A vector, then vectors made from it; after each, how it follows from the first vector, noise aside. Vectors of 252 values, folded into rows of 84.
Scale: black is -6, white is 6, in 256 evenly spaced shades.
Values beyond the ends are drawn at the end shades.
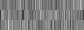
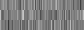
negated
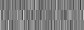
sign-scrambled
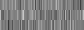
negated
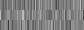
sign-scrambled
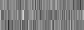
negated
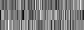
scaled up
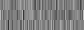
sign-scrambled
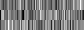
scaled up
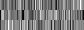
scaled up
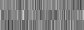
negated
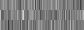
negated
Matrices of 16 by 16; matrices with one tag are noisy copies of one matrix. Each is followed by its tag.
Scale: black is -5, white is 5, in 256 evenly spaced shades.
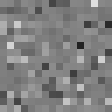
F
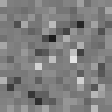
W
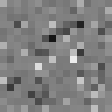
W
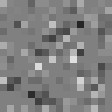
W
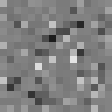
W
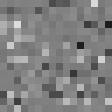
F
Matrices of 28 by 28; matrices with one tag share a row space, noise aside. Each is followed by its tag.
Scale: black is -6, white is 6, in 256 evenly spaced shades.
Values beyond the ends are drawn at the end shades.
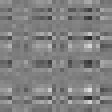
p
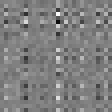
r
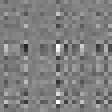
r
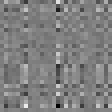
r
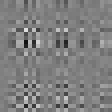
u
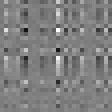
r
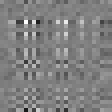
u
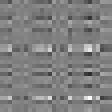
p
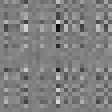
r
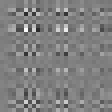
u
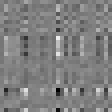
r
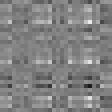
p
